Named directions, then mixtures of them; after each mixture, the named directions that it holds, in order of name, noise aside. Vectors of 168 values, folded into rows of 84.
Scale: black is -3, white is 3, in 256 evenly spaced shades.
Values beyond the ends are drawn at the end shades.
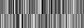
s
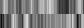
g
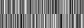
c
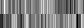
c, g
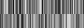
c, g, s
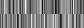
c, s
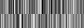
s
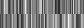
c, g, s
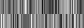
c, g, s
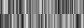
c, g, s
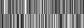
c, g, s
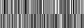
c, s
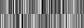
s
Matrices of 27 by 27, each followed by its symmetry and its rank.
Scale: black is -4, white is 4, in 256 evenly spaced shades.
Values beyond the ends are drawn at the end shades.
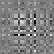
symmetric, rank two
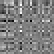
antisymmetric, rank two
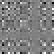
symmetric, rank two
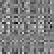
neither, rank three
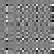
neither, rank two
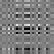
neither, rank one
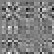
antisymmetric, rank two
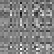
neither, rank three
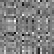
neither, rank three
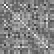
symmetric, rank five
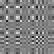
symmetric, rank two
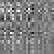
neither, rank three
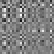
neither, rank two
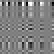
neither, rank one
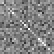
symmetric, rank five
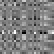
neither, rank two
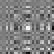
symmetric, rank two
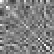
symmetric, rank five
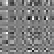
neither, rank two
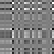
neither, rank one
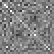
symmetric, rank five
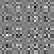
antisymmetric, rank two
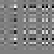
neither, rank one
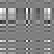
neither, rank one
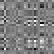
neither, rank two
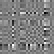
antisymmetric, rank two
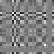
symmetric, rank two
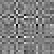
antisymmetric, rank two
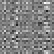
neither, rank three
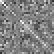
symmetric, rank five
